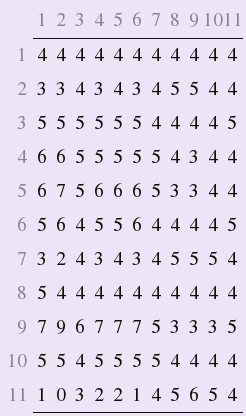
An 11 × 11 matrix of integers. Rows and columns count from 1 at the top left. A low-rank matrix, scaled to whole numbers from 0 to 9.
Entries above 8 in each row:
0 0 0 0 0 0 0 0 1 0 0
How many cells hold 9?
1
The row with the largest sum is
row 9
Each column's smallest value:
1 0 3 2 2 1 4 3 3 3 4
